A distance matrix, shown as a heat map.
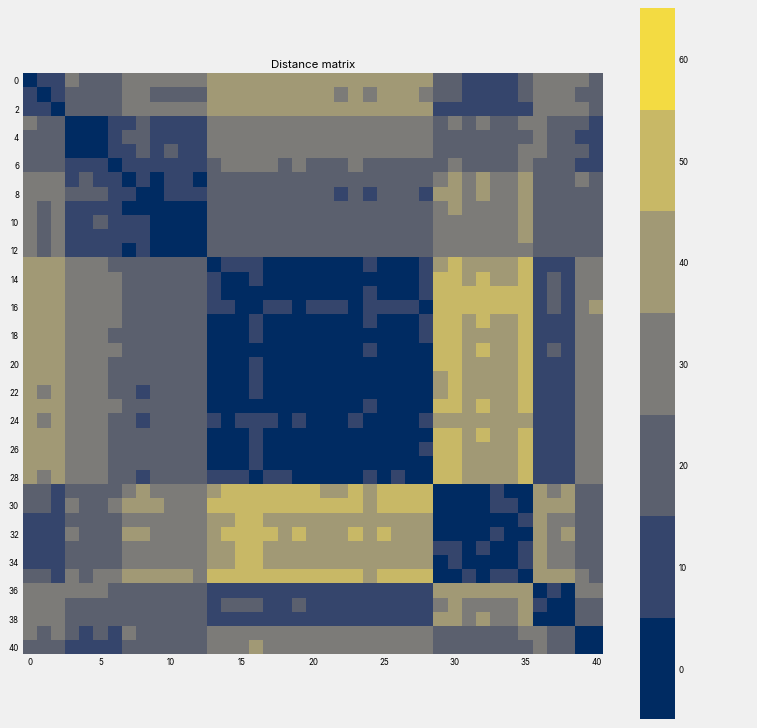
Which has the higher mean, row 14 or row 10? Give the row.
14
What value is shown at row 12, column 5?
10
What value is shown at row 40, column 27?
30
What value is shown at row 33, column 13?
40
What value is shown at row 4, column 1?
20
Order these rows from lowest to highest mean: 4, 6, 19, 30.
6, 19, 4, 30
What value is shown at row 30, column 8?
40
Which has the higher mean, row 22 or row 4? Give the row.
4
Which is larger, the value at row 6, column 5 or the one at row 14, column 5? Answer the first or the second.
the second
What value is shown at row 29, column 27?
50
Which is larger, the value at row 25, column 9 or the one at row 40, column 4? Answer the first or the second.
the first
